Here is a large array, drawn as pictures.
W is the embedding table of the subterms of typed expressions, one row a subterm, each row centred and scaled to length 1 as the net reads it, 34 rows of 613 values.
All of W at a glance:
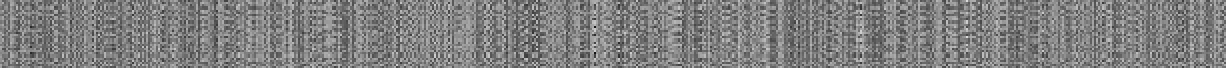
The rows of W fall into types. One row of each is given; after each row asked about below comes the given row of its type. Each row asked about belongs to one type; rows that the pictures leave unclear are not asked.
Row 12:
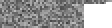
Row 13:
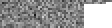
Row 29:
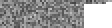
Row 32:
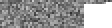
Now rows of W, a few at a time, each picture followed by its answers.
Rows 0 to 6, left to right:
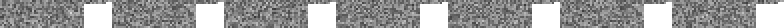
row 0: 29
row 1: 12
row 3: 13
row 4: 13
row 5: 12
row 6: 29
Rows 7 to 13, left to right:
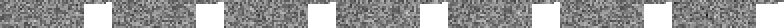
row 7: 13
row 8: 12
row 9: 12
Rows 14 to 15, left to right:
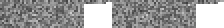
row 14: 13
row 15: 29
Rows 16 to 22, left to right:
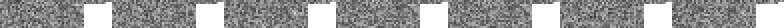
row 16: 32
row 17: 12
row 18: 29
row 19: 12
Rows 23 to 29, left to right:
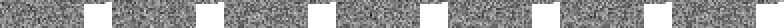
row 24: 32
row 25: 29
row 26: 13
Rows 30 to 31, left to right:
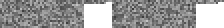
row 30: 12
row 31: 13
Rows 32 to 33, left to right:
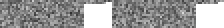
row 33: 29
